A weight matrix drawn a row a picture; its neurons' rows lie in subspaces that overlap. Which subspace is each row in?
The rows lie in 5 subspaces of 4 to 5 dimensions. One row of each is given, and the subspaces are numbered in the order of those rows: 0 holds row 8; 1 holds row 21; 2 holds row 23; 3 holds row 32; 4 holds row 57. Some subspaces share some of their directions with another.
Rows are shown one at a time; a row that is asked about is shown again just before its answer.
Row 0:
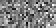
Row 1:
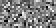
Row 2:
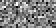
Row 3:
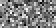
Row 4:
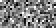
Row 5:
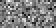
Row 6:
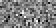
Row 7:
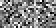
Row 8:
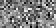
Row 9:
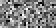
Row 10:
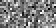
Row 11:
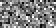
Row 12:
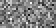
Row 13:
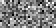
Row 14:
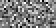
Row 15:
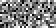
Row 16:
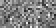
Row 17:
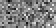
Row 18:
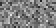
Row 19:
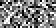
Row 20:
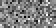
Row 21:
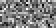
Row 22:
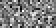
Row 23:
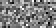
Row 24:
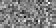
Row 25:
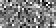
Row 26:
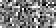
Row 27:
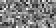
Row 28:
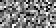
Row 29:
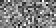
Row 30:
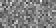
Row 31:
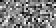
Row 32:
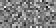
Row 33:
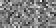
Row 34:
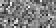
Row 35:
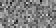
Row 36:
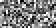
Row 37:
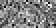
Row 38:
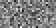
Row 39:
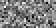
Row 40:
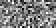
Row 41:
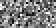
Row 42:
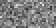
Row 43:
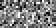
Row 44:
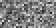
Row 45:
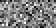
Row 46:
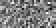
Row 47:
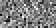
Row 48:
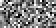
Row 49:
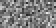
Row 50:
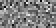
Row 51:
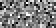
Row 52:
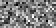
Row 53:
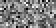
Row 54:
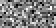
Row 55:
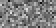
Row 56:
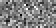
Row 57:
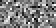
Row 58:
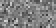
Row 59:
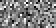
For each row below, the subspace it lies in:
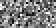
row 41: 2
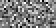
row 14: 2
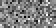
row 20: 3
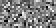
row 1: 3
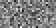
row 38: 2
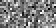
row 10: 1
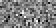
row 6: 3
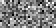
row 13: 3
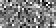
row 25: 4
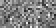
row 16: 0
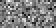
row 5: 0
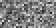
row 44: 0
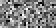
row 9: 0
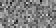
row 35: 3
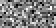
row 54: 1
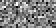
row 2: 4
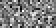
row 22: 2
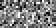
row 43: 2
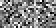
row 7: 4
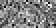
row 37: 4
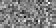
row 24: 3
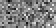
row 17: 0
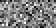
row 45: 1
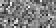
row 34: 3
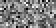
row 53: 1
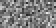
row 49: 2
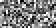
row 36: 2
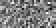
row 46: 2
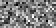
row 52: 4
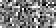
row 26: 4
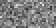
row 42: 1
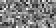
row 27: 1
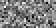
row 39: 4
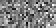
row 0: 0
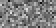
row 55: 0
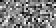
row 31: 1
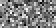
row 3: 0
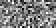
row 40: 2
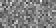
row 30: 3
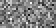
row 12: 0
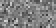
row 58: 3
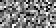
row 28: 3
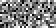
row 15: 1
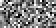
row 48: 2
